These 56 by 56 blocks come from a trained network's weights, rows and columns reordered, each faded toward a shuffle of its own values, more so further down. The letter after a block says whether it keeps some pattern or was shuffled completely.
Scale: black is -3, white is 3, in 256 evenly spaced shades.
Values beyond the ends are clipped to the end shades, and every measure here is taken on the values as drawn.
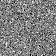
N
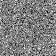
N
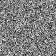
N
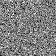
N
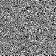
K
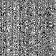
K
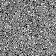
N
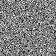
N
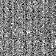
K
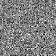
K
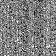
K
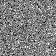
N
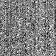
K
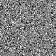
K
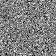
N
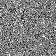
N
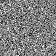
N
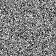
N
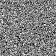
N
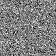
N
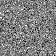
N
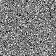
N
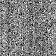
K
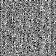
K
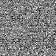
K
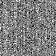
K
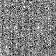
K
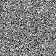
K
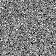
N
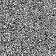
K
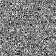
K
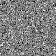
K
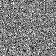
N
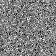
N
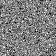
N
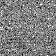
K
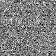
K
